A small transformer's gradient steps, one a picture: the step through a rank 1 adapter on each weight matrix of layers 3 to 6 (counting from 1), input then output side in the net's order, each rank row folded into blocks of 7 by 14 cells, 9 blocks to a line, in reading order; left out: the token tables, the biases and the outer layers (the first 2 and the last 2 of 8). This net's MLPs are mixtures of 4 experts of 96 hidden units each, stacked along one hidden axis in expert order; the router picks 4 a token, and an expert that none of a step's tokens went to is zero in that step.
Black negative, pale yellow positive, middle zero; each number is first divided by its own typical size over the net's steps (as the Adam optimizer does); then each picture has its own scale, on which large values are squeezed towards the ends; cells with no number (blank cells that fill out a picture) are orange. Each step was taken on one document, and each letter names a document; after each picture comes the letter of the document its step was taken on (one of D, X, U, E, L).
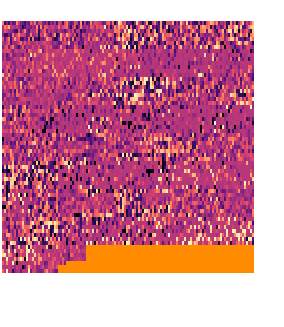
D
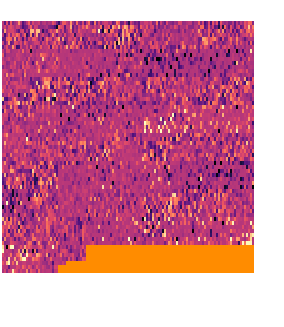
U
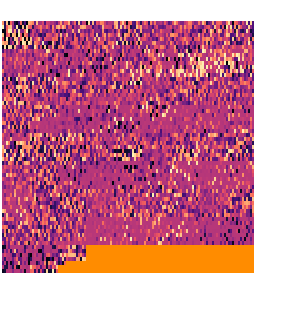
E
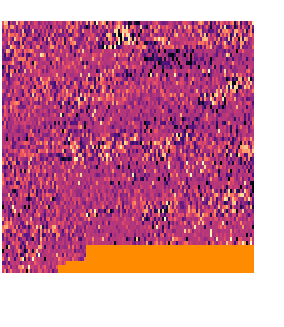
U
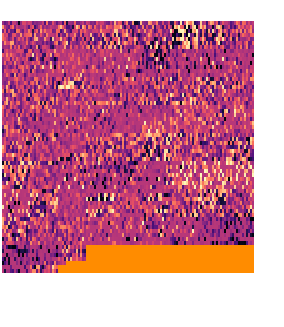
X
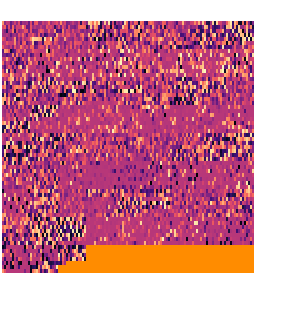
E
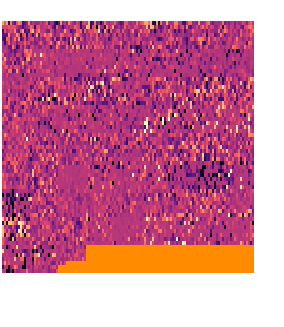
U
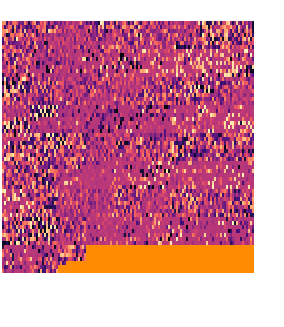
E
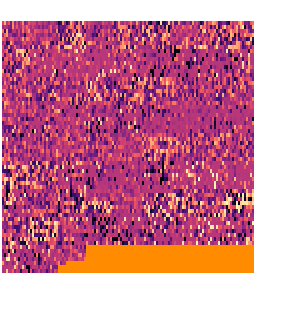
D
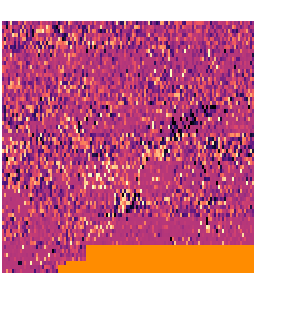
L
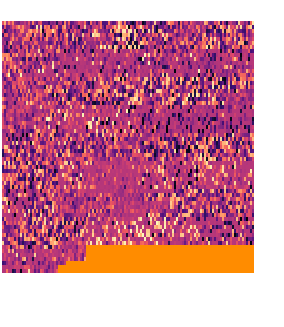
D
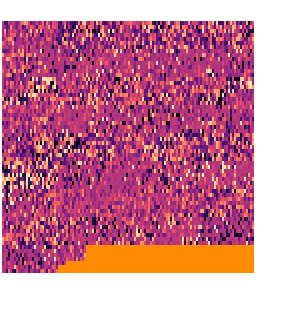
D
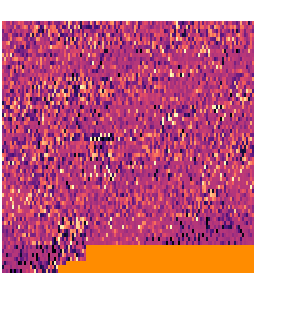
L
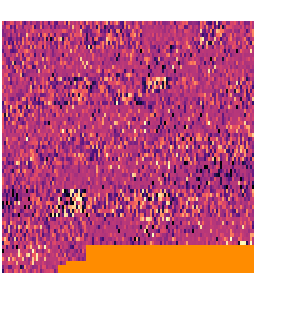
U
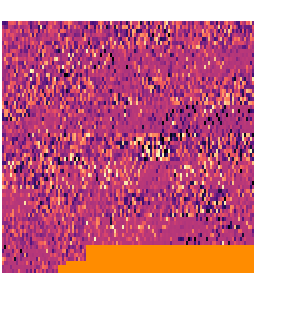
L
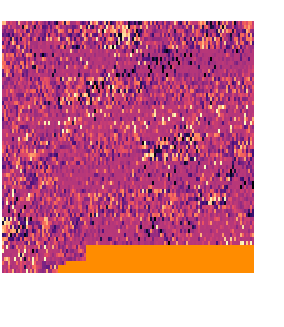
U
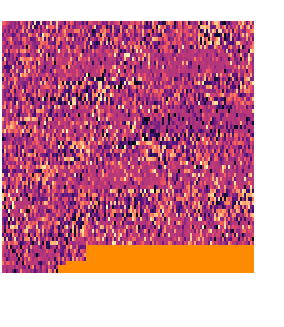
D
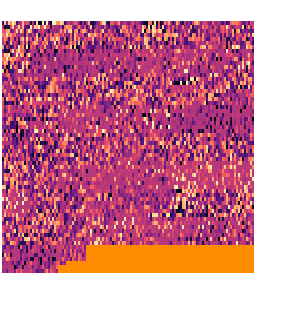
D
